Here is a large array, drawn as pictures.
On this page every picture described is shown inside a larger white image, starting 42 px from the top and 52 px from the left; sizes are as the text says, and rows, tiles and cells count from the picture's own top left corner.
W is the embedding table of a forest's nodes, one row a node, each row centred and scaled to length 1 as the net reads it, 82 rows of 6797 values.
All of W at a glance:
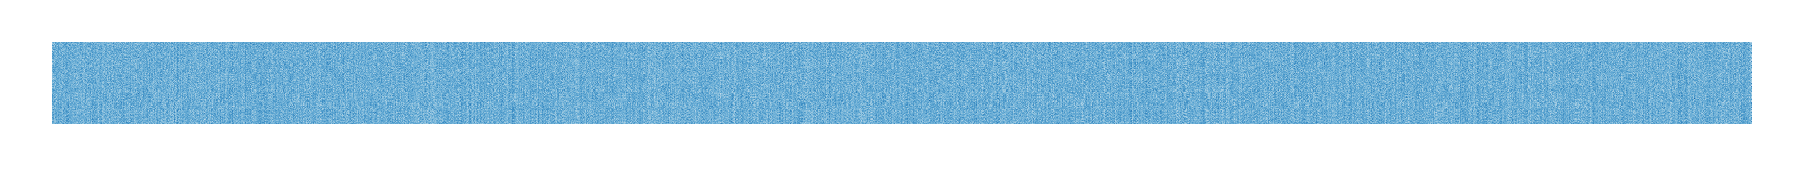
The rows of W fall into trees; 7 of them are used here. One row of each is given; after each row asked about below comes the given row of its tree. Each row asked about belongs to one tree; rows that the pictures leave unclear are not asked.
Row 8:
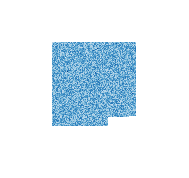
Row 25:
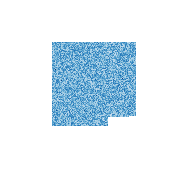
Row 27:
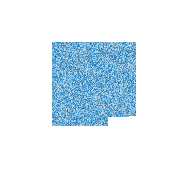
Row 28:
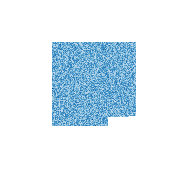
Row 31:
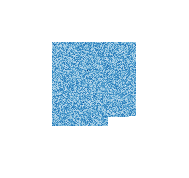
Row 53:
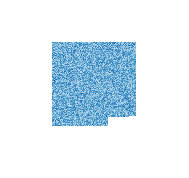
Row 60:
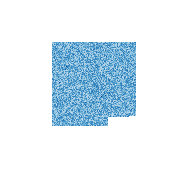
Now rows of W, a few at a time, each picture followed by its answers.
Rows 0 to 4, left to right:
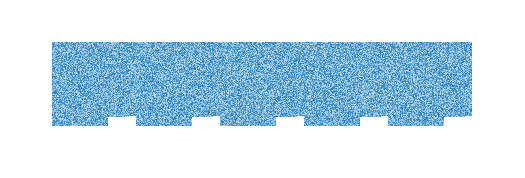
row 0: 27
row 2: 8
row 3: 27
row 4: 31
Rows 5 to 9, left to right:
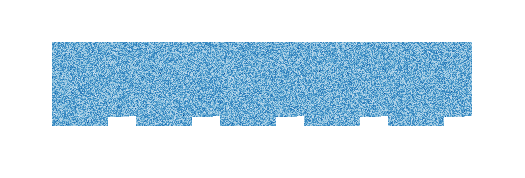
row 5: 27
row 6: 60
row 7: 25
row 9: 28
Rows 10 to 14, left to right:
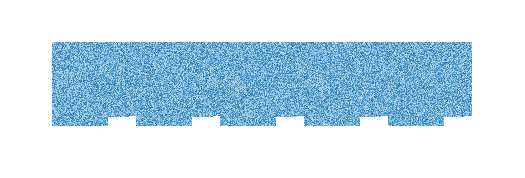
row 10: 60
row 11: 53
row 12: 27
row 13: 27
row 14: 28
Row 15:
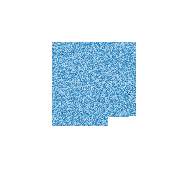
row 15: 53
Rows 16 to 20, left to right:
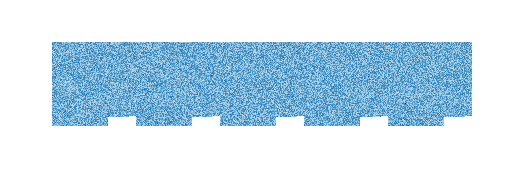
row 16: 27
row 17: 31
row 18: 8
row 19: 27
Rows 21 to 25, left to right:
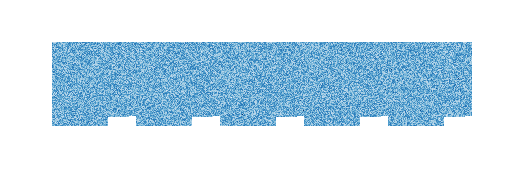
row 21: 31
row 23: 60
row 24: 31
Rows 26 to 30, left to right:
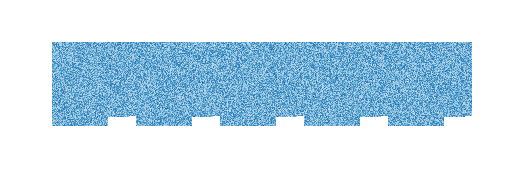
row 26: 31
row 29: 27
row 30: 60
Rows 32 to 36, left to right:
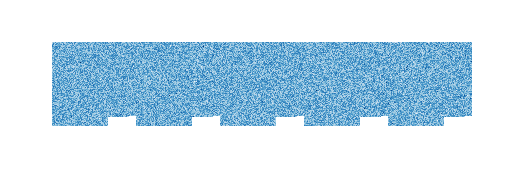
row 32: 8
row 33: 25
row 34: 8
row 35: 53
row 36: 8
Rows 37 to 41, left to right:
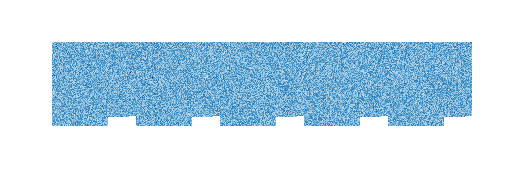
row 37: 8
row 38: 28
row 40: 8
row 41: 60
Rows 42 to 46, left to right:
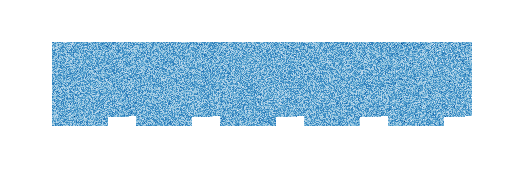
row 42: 53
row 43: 31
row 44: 27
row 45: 31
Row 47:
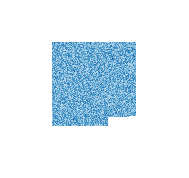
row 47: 27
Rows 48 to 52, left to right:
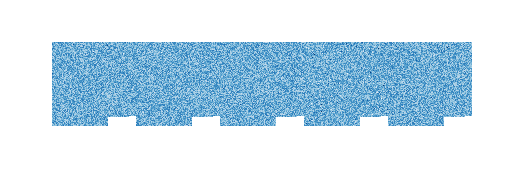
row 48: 27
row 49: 27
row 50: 31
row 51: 53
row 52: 28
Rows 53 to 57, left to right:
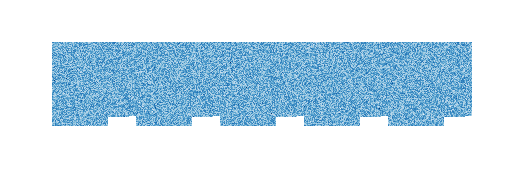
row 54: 28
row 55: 28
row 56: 53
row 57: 60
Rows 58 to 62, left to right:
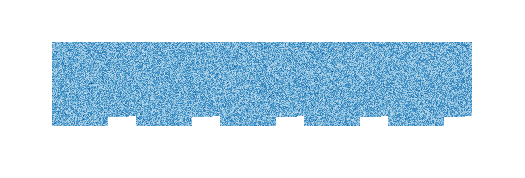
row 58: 28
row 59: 28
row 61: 60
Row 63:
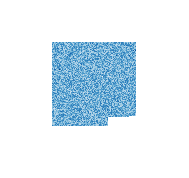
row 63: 60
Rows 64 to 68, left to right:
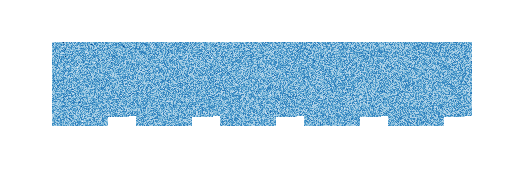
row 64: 8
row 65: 60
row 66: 8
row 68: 31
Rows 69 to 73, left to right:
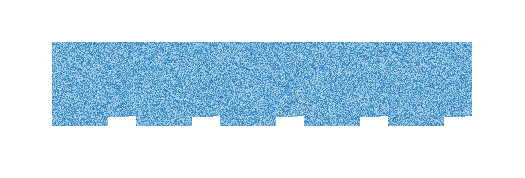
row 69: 31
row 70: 60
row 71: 31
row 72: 27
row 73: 60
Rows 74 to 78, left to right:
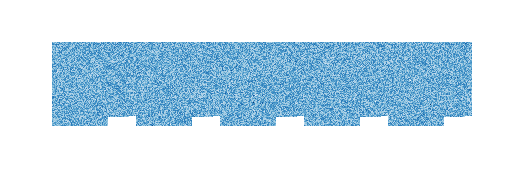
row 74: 31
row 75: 27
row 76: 60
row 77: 60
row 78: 31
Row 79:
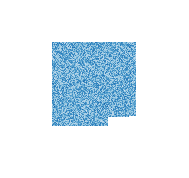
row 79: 60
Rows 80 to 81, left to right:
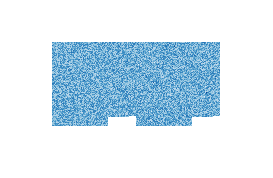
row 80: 53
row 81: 31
